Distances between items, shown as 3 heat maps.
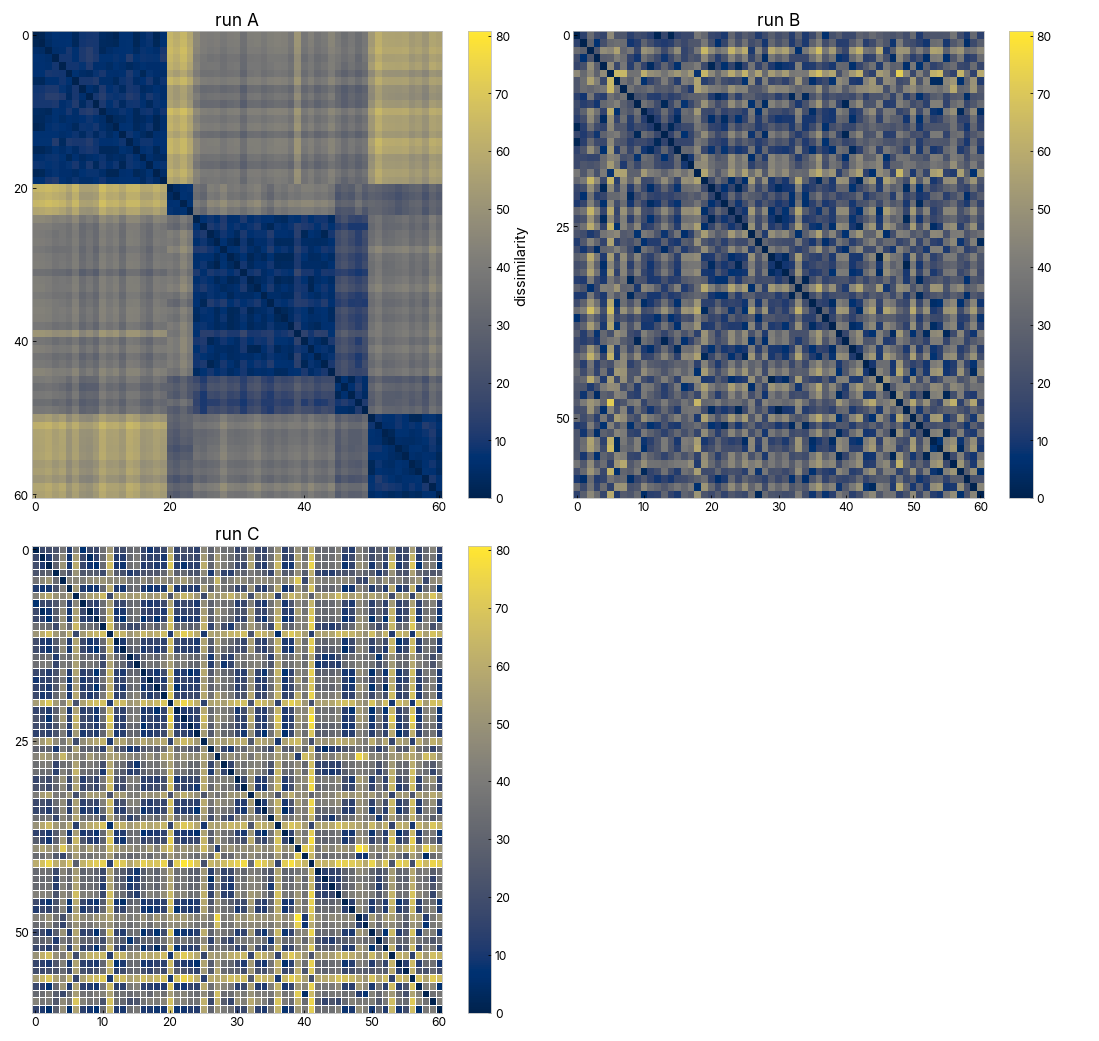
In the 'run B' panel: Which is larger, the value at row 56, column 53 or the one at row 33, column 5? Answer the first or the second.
the first
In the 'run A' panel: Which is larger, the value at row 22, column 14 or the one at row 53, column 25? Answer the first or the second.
the first
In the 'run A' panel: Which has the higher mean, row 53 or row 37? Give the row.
53
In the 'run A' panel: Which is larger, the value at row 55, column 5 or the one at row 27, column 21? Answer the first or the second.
the first
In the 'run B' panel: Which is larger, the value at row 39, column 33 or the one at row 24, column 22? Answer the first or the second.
the first
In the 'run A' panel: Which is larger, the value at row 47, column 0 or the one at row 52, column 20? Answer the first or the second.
the first
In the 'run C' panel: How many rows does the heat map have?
61
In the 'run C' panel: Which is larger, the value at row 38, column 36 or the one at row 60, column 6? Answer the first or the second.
the first
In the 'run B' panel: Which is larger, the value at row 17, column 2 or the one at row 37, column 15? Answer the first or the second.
the first
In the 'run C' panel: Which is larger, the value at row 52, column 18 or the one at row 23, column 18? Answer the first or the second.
the second
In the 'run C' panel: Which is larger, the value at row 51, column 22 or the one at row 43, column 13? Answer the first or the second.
the first
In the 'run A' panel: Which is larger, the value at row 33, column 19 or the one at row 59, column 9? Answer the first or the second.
the second
